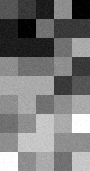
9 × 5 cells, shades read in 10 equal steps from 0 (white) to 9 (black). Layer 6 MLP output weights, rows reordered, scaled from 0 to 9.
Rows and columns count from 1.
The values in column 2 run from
2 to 9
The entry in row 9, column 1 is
0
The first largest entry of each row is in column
5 2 1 5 4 3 1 1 4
